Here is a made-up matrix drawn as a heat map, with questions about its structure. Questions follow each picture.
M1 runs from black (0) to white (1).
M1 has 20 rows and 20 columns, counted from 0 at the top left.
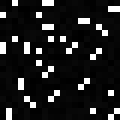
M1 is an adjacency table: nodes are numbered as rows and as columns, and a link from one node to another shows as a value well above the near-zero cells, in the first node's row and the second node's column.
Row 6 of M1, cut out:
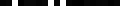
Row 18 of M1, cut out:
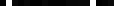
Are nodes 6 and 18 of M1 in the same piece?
no
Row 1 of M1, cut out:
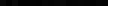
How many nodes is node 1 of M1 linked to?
2
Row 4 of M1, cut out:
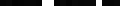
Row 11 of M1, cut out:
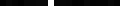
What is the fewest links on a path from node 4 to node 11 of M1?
2
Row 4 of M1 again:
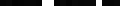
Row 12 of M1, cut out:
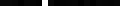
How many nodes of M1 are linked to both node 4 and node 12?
1
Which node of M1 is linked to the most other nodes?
node 8
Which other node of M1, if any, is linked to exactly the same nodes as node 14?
none
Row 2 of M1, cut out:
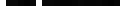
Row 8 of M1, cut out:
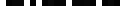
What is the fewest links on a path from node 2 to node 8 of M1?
2
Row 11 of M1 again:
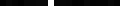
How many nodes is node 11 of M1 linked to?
1
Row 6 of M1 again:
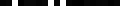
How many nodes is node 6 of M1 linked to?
3
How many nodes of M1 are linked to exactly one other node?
6
